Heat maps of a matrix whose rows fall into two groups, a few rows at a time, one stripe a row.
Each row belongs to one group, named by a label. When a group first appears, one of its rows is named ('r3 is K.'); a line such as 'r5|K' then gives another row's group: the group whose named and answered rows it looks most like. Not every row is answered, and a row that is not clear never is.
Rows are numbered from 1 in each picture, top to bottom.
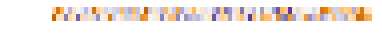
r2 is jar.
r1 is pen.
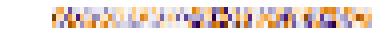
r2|jar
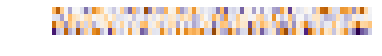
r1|pen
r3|jar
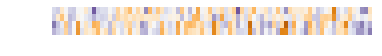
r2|pen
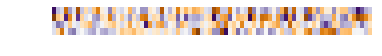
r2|jar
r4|pen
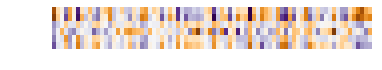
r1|jar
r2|jar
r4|pen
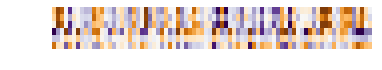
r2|pen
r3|pen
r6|jar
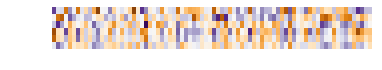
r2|pen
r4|jar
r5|jar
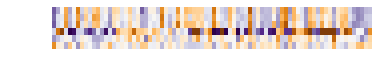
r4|pen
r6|jar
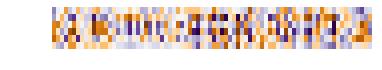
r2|pen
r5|jar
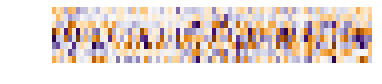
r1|jar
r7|pen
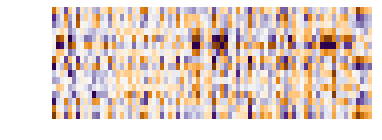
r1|jar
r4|pen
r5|pen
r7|pen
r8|jar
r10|pen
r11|pen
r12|pen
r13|pen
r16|jar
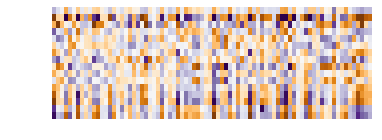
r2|jar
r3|pen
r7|jar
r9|pen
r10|jar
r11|pen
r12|jar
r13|jar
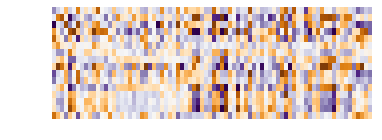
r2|pen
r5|jar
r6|pen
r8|pen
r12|pen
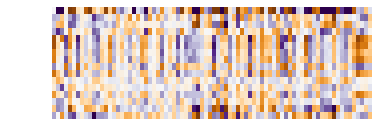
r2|pen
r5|jar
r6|jar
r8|jar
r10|jar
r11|pen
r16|pen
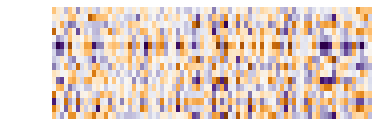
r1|jar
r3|pen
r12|pen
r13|jar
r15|jar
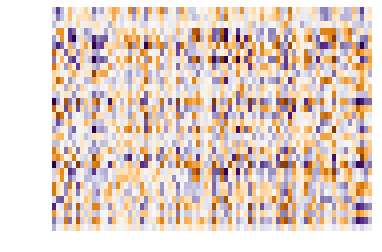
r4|pen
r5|pen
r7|jar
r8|pen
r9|jar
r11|pen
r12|jar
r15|jar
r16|pen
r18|pen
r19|pen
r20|pen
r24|pen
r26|jar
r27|jar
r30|jar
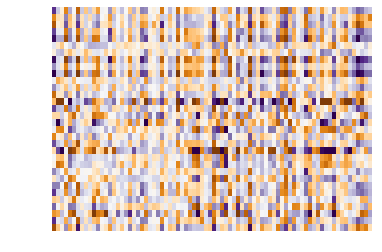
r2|jar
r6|pen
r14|pen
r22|pen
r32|jar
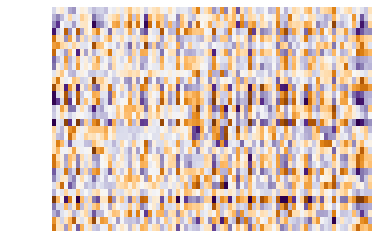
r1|pen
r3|pen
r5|jar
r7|jar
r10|pen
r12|jar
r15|pen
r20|pen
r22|jar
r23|jar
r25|pen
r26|pen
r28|jar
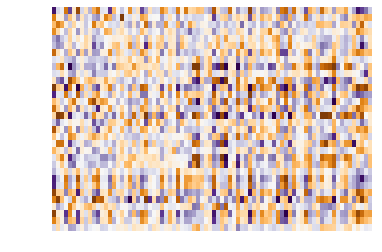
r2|jar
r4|jar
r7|jar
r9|pen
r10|pen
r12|jar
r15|jar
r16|pen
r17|pen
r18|jar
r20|pen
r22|pen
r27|jar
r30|jar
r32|pen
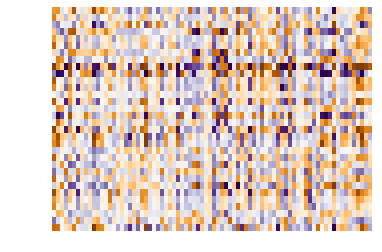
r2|jar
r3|pen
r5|jar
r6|jar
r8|pen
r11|jar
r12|jar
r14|jar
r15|pen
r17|pen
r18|jar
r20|pen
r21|pen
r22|jar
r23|pen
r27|jar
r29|jar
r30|pen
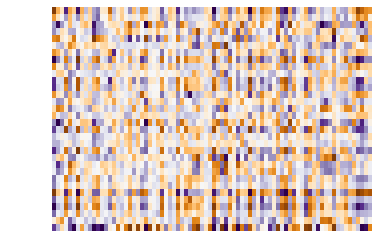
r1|jar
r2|jar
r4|pen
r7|jar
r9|jar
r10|pen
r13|jar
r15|pen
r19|pen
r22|pen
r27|jar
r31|pen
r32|pen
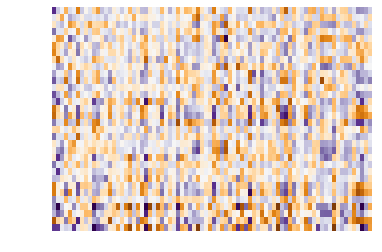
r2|pen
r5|pen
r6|jar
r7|jar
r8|pen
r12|pen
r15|jar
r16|jar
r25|pen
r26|jar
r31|jar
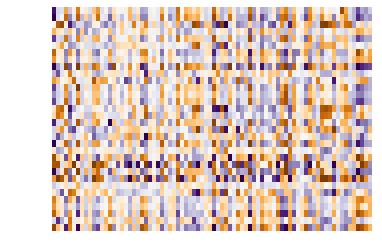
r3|pen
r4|jar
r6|pen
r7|jar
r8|jar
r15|pen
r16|pen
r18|pen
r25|pen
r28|jar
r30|jar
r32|jar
